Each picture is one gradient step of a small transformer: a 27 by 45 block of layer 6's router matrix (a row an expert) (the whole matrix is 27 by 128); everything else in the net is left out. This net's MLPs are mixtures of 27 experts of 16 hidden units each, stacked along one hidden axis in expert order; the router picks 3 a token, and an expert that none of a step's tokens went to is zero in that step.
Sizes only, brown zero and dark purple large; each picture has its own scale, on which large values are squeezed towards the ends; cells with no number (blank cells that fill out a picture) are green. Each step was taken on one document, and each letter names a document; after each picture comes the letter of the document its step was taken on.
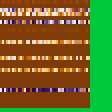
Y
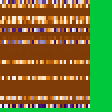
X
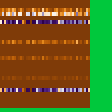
Y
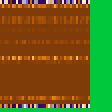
X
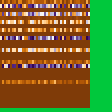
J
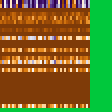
J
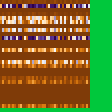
J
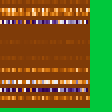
Y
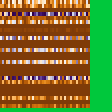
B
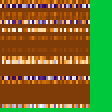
B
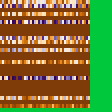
B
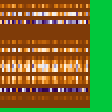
Y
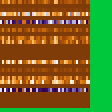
Y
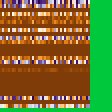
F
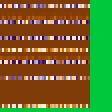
B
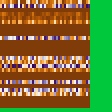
J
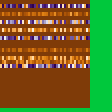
J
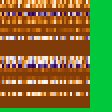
J
